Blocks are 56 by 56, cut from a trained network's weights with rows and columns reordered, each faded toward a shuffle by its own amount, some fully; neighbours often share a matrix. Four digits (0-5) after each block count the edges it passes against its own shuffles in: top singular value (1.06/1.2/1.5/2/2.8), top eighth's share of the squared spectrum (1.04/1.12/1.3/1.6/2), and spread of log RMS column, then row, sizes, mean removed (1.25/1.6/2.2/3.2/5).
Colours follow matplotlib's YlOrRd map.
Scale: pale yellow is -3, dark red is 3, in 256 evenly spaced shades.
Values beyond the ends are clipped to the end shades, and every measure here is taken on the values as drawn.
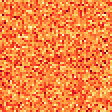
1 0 0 0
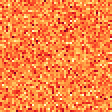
0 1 0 0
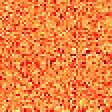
3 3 1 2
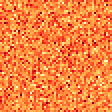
1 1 0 0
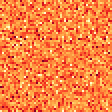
2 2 0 1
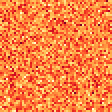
0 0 0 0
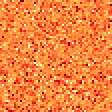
2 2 0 1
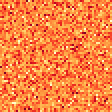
0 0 0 0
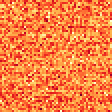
1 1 0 0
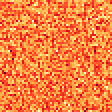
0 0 0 0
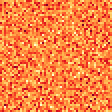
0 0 0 0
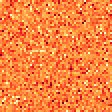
0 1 0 0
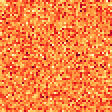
1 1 0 1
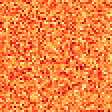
1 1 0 1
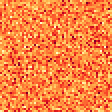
1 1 0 0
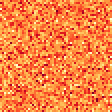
2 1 1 0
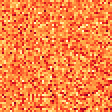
2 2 1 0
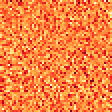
3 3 1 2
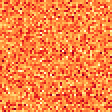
2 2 0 1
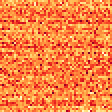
3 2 0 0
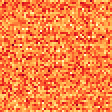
2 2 0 0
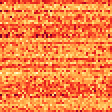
4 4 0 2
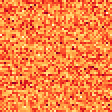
1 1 0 0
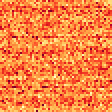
3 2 0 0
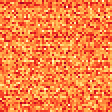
2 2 0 0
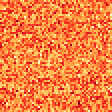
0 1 0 0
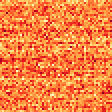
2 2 0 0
